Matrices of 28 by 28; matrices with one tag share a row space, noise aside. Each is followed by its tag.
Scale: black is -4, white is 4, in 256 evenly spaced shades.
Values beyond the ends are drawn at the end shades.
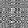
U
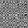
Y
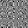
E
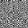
E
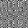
E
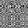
U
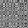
Y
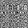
Y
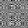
U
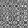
Y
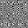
E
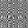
E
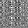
U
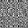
E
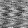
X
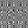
E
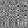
Y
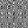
E
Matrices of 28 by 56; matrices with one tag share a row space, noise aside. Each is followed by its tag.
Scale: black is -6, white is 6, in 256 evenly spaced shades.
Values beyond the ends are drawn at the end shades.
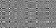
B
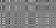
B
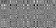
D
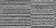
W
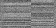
W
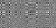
B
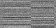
W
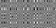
D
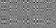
D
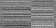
W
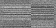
W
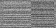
W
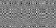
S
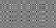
S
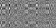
B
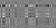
B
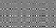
S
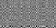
S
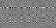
S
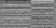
W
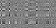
B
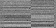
W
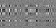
B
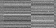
W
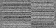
W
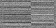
W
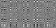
D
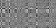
B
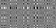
D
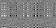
D
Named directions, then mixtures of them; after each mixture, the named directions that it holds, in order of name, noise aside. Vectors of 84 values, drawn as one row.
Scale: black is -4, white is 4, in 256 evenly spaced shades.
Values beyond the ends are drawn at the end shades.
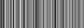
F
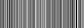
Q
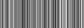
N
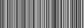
F, N, Q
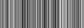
N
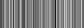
F, N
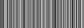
F, N, Q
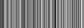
F, N, Q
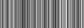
N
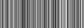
N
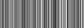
N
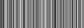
F, Q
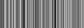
F, N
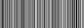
N, Q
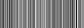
Q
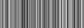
N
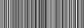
Q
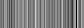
Q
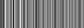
F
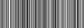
F, N, Q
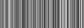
N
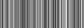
N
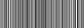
Q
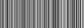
N, Q
